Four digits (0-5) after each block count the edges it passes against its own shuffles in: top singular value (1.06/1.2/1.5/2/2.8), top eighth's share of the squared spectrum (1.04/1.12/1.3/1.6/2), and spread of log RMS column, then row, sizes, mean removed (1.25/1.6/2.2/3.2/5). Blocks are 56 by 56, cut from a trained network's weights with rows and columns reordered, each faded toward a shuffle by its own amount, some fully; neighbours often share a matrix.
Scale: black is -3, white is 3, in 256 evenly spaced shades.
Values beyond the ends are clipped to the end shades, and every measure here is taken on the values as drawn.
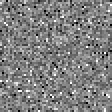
1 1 0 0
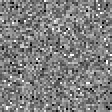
1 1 0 0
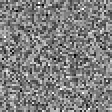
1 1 0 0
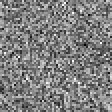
0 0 0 0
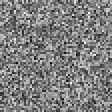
0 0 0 0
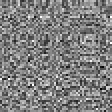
4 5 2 2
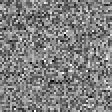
0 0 0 0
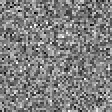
2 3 0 1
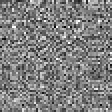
4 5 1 2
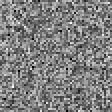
0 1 0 0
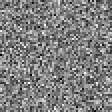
2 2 0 0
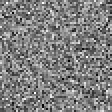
2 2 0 0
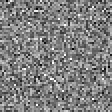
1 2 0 0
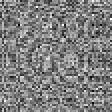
4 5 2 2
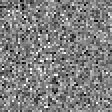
2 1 0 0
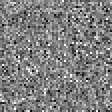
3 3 0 1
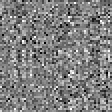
4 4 2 2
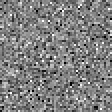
1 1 0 0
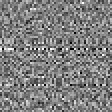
4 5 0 3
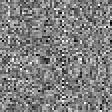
3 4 2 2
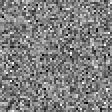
0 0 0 0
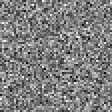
1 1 0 0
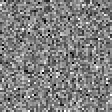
2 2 0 0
